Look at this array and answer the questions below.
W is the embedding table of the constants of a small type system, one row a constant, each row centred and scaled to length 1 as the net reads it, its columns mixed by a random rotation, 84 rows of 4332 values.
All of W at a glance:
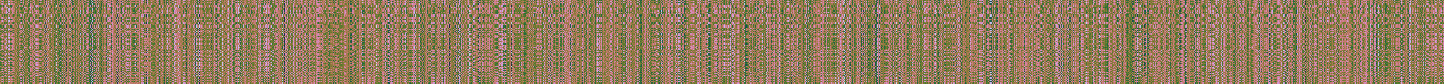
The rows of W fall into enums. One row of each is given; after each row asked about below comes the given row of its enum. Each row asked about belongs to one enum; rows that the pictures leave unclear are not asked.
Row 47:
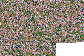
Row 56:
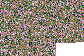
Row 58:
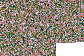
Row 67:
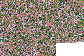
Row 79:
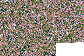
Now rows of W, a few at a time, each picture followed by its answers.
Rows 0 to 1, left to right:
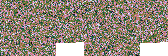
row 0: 56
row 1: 79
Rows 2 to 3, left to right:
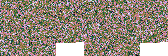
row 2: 56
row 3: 79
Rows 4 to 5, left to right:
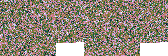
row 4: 79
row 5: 58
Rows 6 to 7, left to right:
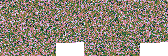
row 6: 58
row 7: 47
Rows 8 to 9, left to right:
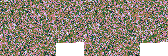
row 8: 79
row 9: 79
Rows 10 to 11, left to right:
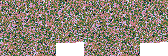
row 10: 67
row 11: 67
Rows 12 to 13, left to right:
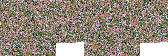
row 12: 47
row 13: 67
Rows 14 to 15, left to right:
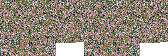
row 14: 56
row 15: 56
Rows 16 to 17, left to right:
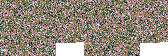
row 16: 56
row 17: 79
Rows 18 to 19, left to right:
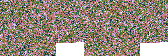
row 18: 79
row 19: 58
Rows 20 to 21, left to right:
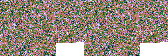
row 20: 79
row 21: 79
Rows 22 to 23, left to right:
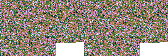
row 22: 56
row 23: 56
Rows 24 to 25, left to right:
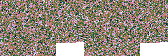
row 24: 67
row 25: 58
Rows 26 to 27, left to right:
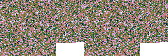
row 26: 58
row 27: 58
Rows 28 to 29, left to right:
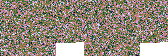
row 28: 56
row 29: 79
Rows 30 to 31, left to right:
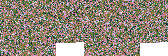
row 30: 56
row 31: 58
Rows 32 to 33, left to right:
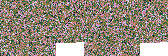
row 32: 56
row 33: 67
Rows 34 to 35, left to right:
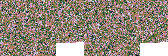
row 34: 67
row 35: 79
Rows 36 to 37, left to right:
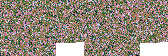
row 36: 56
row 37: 79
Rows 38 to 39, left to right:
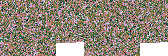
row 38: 67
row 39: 58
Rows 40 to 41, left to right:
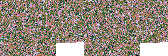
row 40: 67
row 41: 79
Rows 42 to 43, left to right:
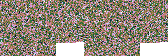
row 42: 67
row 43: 58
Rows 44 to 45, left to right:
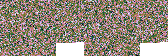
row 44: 58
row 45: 79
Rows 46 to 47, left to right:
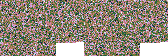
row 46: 67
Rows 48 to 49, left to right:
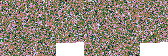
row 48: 67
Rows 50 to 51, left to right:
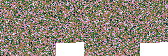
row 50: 56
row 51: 58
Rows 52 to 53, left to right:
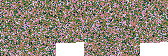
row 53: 67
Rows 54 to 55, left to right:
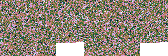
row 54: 67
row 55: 58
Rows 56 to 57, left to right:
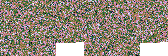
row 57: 79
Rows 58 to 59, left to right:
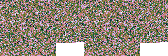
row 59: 58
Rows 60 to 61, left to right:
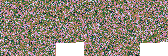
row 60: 56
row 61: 79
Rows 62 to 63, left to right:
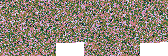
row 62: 58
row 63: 67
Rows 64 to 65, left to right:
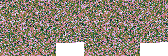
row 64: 58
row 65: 58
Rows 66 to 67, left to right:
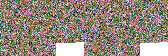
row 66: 56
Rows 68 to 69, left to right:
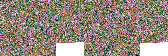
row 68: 58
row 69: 79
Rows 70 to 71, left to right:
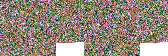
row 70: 58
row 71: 79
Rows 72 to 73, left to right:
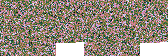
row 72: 56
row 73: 67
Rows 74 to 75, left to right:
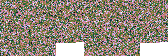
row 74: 56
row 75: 58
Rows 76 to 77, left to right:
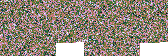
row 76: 79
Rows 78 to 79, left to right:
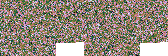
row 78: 56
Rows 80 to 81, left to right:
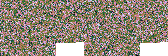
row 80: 56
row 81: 79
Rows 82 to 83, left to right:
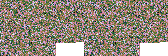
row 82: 56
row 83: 56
